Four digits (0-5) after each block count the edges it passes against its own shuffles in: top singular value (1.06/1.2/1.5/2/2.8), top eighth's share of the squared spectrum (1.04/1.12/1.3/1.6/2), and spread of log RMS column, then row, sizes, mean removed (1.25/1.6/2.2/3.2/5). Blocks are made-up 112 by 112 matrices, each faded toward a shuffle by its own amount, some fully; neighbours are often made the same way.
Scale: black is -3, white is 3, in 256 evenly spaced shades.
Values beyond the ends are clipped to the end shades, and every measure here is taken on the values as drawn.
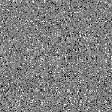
4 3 2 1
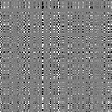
5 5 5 4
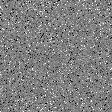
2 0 0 0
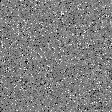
0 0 0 0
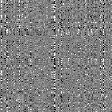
5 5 4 3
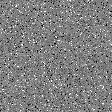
1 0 0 0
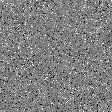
1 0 0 0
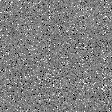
3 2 1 0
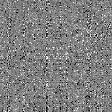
4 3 3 2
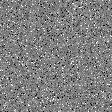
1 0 0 0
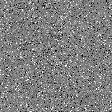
3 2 0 0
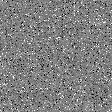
0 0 0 0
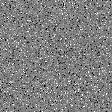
2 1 0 0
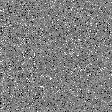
3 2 1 0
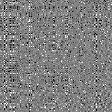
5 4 3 2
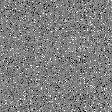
3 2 1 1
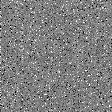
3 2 1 0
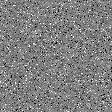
0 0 0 0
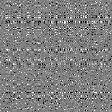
5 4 3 3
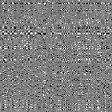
5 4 3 3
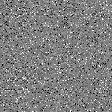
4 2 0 1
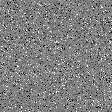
2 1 0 0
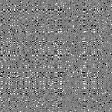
5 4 3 3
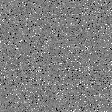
3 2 0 1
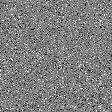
2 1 0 0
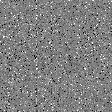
3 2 1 0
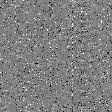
3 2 1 0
